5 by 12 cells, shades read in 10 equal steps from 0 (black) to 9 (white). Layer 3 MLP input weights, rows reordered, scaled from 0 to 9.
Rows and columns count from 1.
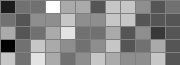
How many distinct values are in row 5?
6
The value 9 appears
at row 1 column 4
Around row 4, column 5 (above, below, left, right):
8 4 6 4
